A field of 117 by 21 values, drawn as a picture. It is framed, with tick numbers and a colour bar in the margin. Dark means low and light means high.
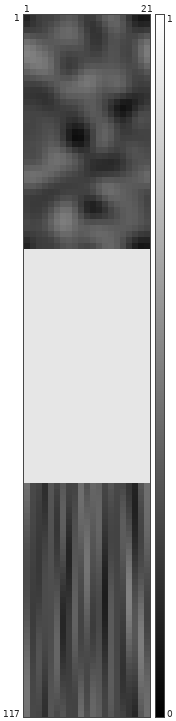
The table splits into 3 rows of 1 panel. Panel 1,1: low, blotchy. Panel 2,1: very high, flat. Panel 3,1: low, streaked downward.
